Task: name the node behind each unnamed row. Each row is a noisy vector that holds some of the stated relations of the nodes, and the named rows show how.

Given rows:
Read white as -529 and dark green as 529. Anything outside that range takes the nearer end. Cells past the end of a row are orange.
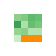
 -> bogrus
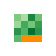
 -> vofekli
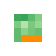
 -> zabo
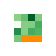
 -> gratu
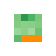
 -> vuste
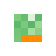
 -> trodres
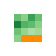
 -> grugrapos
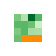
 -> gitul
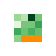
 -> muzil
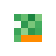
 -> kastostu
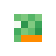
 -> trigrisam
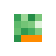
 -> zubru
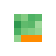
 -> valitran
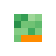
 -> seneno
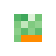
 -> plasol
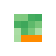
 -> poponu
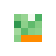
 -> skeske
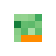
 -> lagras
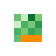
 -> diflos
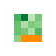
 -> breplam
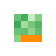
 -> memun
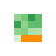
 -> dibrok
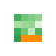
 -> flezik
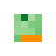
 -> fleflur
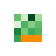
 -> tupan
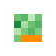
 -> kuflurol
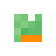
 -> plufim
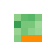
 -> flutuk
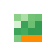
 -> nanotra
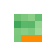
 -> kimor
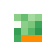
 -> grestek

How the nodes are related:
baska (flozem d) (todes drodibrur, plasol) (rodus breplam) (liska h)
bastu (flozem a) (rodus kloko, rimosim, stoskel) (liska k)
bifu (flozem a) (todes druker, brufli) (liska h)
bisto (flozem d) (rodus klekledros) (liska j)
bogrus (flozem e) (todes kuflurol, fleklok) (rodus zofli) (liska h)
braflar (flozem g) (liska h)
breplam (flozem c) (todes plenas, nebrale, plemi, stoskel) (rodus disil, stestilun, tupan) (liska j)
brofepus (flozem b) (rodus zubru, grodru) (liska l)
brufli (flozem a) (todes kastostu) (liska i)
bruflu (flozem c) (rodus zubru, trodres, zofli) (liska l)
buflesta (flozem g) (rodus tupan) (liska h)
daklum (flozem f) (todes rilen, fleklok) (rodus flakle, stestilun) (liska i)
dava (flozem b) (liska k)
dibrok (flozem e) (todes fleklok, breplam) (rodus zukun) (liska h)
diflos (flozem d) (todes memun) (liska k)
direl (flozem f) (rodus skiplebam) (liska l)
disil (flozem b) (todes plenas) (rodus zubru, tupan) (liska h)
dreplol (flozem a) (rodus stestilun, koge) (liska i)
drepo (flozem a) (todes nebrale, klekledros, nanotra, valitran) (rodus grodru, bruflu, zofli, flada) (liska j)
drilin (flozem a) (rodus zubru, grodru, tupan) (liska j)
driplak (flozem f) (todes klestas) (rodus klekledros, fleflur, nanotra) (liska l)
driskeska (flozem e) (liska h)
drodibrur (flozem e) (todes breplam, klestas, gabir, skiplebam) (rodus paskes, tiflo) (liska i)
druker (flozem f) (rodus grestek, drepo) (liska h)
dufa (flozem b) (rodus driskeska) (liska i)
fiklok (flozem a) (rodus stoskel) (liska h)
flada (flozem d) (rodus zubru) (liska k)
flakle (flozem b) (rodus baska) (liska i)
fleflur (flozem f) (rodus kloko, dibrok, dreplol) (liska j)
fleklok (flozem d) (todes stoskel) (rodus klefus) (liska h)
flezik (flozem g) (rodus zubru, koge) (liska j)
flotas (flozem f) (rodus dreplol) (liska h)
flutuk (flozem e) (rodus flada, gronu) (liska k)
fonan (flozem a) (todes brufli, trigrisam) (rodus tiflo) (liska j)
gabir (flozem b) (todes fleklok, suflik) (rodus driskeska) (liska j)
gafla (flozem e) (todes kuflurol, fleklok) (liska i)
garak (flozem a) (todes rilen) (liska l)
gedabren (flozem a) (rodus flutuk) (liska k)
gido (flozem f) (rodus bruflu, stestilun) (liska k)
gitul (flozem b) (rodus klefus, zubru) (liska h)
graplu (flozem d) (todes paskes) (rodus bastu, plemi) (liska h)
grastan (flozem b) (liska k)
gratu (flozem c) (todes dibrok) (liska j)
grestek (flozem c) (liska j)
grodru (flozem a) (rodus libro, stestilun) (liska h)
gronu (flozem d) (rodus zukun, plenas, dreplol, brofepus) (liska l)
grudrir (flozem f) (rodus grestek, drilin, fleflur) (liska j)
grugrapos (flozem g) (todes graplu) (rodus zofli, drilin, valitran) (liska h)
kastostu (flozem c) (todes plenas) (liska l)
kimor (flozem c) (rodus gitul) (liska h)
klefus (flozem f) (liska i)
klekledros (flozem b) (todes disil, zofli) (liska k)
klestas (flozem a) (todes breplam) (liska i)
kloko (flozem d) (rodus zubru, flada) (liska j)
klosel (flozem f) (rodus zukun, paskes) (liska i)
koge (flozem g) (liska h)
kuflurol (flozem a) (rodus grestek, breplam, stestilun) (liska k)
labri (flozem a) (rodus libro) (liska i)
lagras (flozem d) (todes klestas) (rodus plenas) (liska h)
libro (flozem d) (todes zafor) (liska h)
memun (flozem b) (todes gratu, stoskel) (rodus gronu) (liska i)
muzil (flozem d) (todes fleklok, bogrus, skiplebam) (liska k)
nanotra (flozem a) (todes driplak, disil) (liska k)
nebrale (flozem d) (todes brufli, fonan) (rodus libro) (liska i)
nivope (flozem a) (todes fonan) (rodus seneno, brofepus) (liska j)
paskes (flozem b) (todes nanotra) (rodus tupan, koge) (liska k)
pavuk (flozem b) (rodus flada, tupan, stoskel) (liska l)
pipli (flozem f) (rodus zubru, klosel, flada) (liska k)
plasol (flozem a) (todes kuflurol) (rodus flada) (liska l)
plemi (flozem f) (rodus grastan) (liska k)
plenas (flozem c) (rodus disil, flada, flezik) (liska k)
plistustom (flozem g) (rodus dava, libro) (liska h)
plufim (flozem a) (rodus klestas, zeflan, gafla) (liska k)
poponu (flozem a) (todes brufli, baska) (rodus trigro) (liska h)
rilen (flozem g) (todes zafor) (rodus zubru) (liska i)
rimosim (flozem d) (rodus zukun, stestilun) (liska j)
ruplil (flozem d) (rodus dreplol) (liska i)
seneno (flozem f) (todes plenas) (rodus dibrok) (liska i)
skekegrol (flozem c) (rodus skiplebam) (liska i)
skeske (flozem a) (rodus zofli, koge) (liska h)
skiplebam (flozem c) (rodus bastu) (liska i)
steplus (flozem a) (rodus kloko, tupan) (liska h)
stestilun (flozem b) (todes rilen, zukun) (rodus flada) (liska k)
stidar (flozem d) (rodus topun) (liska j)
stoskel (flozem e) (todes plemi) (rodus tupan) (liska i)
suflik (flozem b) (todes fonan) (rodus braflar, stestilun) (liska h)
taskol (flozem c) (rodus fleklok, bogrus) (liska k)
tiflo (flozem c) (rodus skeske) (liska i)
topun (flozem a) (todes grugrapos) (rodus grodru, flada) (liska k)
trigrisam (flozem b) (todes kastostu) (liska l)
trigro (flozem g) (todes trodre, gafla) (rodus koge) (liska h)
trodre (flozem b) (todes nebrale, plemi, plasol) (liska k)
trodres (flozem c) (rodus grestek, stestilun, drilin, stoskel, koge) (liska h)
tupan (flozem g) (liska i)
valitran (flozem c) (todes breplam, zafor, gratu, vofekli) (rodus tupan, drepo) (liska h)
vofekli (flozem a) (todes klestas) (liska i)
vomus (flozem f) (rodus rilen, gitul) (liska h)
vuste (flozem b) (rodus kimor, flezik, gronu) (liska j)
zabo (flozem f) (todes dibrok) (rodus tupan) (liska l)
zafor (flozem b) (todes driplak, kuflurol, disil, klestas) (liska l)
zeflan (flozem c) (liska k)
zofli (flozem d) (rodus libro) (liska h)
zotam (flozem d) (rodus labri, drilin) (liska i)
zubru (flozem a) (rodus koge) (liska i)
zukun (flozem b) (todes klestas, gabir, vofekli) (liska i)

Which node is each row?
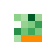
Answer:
gafla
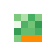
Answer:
trodre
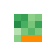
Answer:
nebrale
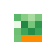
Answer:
brufli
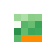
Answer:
zeflan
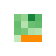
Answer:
fleklok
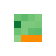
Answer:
drodibrur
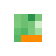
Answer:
pipli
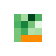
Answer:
disil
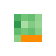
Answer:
stoskel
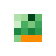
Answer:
klestas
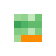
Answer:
plistustom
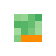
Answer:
steplus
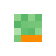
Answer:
gedabren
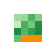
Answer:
zukun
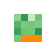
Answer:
driplak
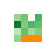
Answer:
grodru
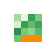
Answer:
braflar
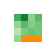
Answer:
fonan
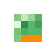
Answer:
bifu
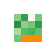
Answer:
labri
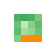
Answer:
gabir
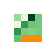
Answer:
koge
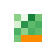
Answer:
driskeska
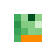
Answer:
rilen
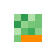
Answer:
dreplol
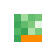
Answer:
flada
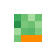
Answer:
topun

